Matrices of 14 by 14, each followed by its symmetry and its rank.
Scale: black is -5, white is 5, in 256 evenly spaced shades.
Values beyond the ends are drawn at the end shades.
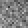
antisymmetric, full rank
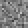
antisymmetric, full rank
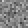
neither, full rank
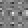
neither, rank two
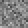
neither, full rank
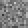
antisymmetric, full rank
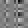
neither, rank one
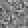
antisymmetric, full rank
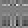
neither, rank one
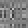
neither, rank two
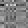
neither, rank two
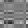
neither, rank one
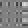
neither, rank one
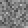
neither, full rank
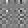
neither, rank two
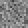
neither, full rank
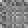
symmetric, rank three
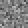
antisymmetric, full rank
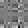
neither, rank two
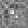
symmetric, rank three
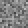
neither, full rank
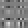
neither, rank one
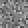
antisymmetric, full rank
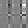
neither, rank one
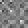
symmetric, rank three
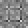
symmetric, rank three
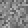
neither, full rank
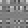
neither, rank two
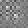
symmetric, rank three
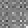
symmetric, rank three
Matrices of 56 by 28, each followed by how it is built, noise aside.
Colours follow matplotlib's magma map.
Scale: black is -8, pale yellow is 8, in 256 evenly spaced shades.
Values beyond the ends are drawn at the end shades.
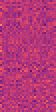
low rank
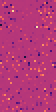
sparse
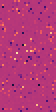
sparse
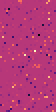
sparse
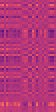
low rank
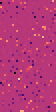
sparse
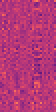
low rank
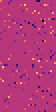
sparse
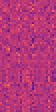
low rank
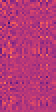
low rank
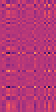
low rank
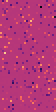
sparse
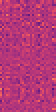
low rank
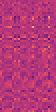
low rank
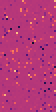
sparse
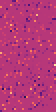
sparse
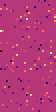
sparse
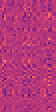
low rank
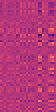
low rank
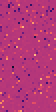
sparse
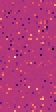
sparse
